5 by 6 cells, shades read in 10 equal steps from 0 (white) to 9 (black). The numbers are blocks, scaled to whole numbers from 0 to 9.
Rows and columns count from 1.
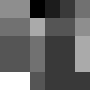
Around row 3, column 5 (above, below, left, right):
6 7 7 3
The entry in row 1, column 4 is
8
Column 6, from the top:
5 4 3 3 7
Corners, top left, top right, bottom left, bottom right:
4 5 0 7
